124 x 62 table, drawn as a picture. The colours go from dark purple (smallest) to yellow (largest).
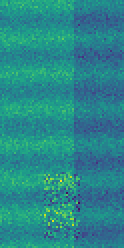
Odd patch: rougher, in the bottom middle. Stripes: horizontal, repeating 7 times. Roughest part: bottom middle. Seam: vertical, 60% of the way across, the left part higher.
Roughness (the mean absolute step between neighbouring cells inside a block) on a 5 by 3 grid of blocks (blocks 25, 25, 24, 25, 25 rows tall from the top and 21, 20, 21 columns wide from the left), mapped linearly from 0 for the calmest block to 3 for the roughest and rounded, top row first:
0 0 0
0 0 0
0 0 0
0 2 0
0 3 0
